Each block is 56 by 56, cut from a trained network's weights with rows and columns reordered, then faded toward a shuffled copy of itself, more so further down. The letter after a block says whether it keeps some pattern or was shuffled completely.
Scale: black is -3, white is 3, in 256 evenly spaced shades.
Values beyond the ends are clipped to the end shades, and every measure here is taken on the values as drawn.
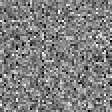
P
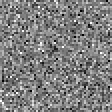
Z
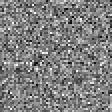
P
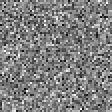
Z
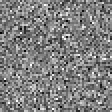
Z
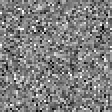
Z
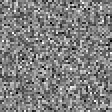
Z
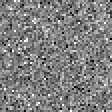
Z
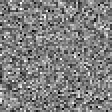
P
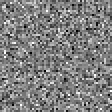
P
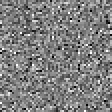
P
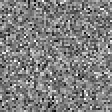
Z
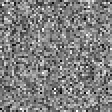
P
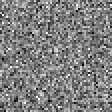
Z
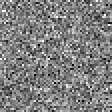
P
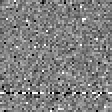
P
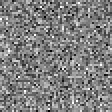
Z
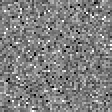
Z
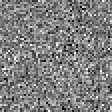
Z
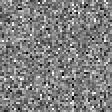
P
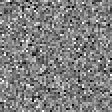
Z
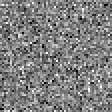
Z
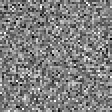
Z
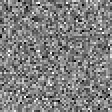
Z
